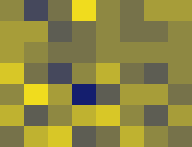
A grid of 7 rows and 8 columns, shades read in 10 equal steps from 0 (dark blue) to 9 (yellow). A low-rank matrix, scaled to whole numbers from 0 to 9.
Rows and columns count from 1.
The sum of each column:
41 36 32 32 37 35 32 35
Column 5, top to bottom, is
5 5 5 7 3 8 4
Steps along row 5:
up down down up up same down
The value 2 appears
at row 1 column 2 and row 4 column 3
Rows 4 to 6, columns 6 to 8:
4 3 5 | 6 6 4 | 5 3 6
